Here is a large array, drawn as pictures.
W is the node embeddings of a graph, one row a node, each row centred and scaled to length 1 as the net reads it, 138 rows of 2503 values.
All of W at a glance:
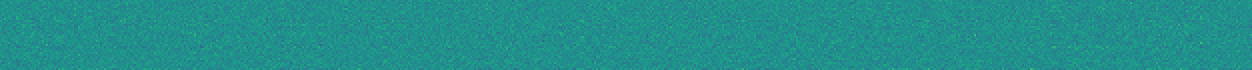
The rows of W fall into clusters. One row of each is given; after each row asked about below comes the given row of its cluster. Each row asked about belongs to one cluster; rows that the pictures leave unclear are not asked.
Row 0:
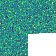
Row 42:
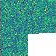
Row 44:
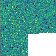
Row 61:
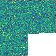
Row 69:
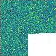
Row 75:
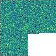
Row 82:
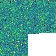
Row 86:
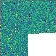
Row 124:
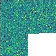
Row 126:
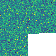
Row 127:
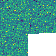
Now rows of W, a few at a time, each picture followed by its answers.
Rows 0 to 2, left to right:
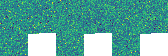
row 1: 126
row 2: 75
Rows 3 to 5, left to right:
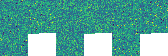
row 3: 86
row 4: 69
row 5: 127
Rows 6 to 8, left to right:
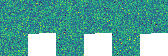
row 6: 127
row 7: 82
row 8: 126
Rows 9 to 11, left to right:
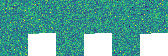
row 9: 69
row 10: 0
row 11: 82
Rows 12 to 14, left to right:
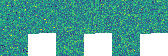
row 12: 44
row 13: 124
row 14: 0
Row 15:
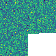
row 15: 124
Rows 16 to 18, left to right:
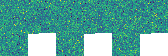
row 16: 126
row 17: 126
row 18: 127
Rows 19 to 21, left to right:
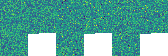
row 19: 127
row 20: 124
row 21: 61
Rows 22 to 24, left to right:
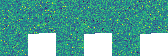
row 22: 0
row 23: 75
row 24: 75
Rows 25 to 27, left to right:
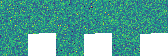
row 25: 0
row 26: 42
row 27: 44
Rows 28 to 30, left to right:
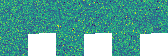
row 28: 82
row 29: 127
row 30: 126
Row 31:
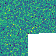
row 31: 44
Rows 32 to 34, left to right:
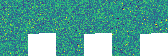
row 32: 75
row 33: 82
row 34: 126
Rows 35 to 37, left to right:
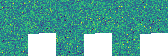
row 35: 75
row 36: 86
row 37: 75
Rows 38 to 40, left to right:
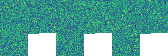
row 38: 127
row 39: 86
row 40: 82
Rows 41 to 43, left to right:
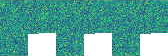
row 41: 82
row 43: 42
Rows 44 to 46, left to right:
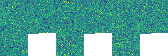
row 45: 127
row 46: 75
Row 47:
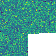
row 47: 86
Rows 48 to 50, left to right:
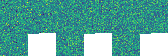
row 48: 61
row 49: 124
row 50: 61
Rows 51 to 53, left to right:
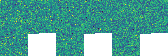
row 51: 61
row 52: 75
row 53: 42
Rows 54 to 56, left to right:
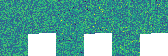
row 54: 42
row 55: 75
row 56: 124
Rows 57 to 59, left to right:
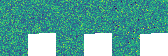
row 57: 126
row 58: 75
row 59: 42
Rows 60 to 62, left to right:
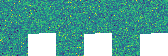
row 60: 86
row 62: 42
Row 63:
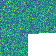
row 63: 127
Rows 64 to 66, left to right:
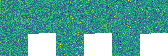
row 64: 61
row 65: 61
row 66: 126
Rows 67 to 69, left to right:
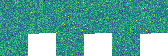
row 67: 124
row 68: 61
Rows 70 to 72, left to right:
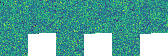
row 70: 82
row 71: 69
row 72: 82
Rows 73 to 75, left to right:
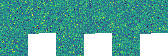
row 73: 82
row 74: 82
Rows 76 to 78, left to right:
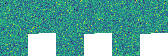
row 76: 44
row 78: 42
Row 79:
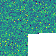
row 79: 127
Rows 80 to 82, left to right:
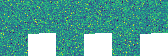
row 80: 86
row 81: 0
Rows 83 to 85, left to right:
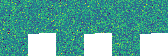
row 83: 82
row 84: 126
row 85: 75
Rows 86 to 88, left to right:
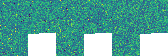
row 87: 126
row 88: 42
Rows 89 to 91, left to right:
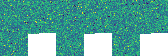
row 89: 86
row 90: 0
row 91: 42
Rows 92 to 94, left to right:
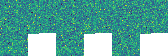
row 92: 124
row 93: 124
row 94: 0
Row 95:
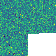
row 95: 124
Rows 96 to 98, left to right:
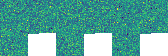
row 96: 127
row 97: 127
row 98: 75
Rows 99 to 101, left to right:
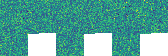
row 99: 61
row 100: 42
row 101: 69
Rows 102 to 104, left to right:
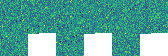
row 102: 127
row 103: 61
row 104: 82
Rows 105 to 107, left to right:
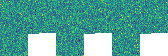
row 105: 42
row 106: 61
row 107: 82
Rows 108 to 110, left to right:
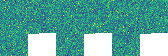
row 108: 126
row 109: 0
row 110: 42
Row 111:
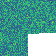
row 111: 86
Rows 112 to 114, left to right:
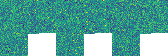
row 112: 82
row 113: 61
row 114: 86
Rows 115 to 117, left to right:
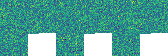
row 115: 44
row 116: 42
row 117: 61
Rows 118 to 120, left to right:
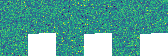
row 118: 127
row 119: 61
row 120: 42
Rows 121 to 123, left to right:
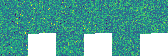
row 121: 124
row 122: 124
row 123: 69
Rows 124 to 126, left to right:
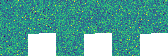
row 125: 126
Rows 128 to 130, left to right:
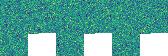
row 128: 0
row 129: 44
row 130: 44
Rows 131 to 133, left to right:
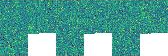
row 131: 124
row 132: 61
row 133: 69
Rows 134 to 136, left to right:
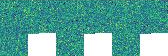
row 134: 69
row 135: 127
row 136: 82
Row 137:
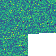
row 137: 42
